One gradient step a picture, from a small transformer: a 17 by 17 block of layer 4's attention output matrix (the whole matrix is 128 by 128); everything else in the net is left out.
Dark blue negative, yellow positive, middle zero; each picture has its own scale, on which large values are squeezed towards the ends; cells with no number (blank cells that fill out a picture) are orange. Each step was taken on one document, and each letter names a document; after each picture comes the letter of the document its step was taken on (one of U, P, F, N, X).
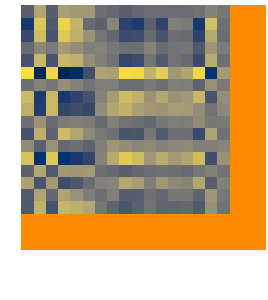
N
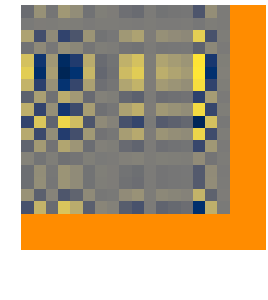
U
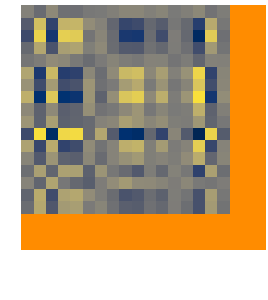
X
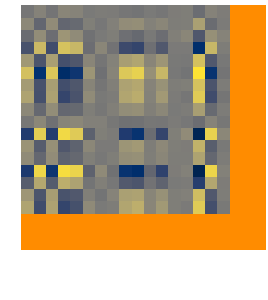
X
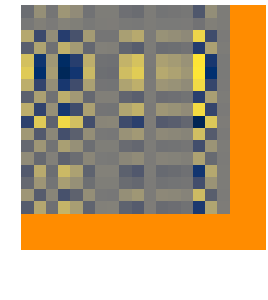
U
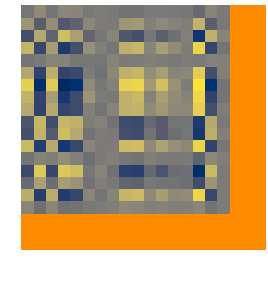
X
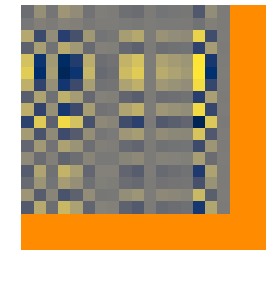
U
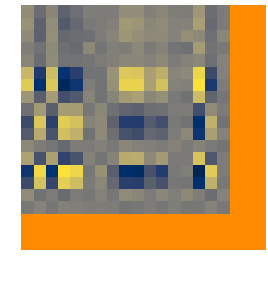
X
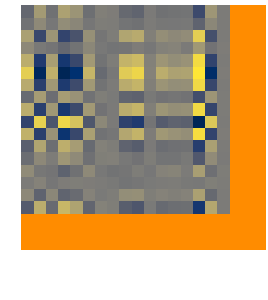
U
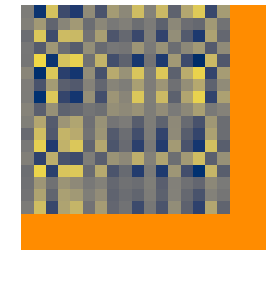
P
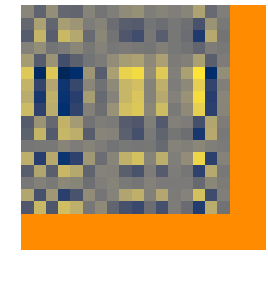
N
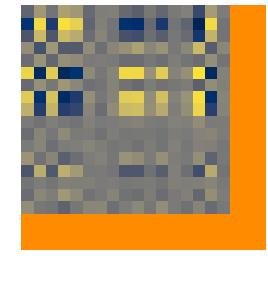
N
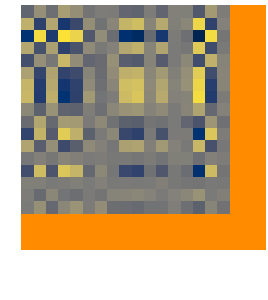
X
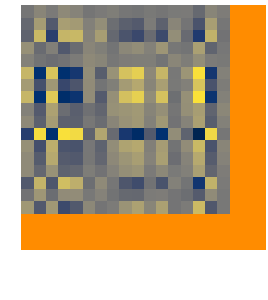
N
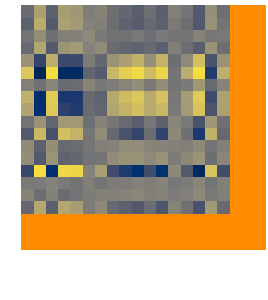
N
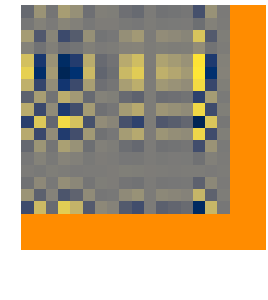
U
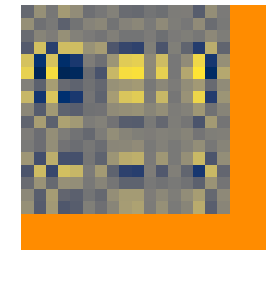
N
